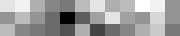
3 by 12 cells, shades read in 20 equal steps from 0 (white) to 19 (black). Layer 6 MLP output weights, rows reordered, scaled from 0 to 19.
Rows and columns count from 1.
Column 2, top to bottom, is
1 5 9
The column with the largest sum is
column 5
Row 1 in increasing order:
0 1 1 2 2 5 5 6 6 8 9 10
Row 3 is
5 9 10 11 13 6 14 11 9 6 4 10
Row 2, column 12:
8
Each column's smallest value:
2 1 6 9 10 5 2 2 5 0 1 8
